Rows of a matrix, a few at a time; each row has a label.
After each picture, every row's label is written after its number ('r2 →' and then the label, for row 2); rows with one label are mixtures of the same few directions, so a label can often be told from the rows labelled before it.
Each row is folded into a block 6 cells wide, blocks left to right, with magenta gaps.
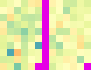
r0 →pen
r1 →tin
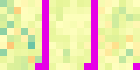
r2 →tin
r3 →pen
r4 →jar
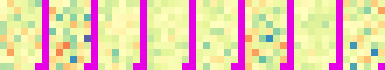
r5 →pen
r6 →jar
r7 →pen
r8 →tin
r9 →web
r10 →tin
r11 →pen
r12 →web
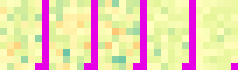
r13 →jar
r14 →pen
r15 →web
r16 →pen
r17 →tin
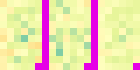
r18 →tin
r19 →pen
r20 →tin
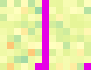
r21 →web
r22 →web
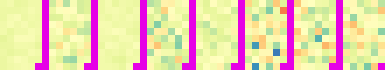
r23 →tin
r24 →web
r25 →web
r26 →tin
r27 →web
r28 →web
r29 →tin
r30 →web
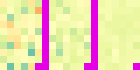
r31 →web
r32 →pen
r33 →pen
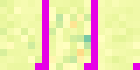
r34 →tin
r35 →jar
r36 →tin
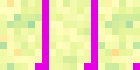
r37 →pen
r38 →web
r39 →pen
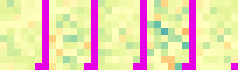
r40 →pen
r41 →tin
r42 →tin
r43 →web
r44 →tin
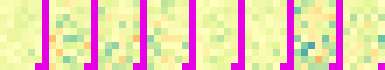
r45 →jar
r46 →tin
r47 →jar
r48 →tin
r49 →tin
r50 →web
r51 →jar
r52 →jar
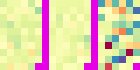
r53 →web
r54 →jar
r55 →web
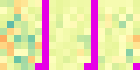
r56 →tin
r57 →jar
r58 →jar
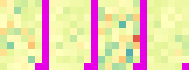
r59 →tin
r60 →tin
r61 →jar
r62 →jar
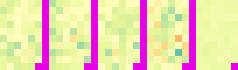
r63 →jar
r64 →tin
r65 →pen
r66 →jar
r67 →jar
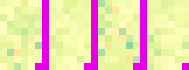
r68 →pen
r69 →tin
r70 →tin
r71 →tin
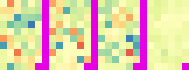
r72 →pen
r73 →tin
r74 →jar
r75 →pen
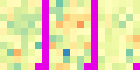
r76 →pen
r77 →pen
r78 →jar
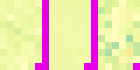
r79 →web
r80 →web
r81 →jar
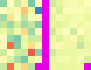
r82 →web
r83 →tin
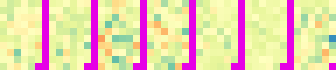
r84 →pen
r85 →pen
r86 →tin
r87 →web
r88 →tin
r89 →web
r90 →jar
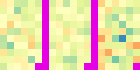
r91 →tin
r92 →web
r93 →tin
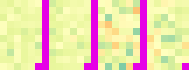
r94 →pen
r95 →tin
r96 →web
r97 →tin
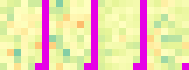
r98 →pen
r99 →pen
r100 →tin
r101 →tin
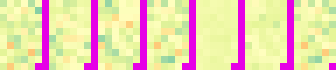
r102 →web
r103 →tin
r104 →pen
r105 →web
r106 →tin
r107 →pen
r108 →web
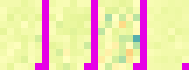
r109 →jar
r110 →pen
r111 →jar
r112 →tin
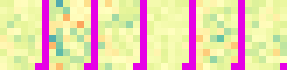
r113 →tin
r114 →pen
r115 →pen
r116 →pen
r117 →tin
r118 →jar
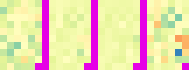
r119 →jar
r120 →jar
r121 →jar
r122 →jar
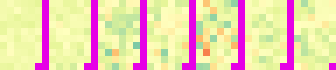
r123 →pen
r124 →web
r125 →pen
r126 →pen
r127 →pen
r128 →tin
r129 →pen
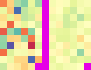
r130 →tin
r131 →jar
